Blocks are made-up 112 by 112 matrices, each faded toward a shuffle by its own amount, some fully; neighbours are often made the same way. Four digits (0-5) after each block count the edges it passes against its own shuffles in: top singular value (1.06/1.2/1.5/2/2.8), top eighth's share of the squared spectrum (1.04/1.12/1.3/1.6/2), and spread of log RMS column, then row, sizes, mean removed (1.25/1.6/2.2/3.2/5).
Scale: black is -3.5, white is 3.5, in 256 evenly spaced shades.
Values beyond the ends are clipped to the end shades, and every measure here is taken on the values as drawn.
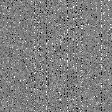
2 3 3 0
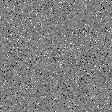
0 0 0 0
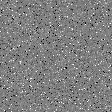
0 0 0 0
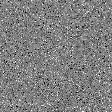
2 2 1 0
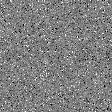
2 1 0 0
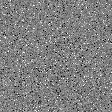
2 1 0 0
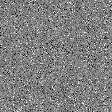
3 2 1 1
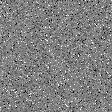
0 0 0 0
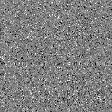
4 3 2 1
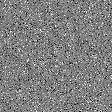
0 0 0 0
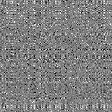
5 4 2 3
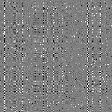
5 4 3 3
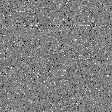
2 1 0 1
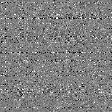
2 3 2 3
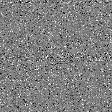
1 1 1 2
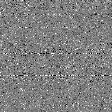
2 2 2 3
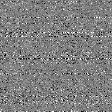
2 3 2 4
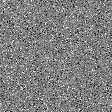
2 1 0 0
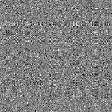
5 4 2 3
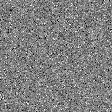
3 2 0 0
